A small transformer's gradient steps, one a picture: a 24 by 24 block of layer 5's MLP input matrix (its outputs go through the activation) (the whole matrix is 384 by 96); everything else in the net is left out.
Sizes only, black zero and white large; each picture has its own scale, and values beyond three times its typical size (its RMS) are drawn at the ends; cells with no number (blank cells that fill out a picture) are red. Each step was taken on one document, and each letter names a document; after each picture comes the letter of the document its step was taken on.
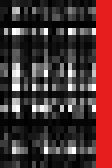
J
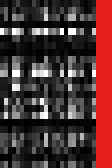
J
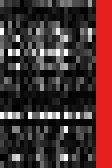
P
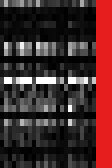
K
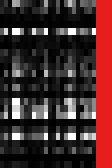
J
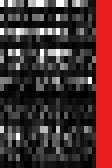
P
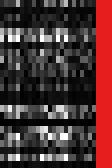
P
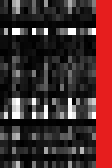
J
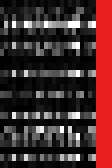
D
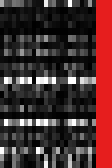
K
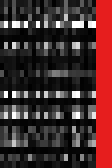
D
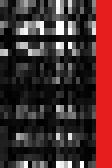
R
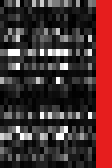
P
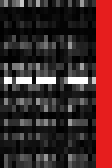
K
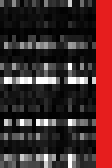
K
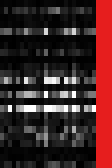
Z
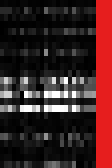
Z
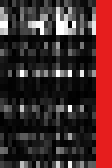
R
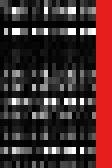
J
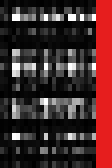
J
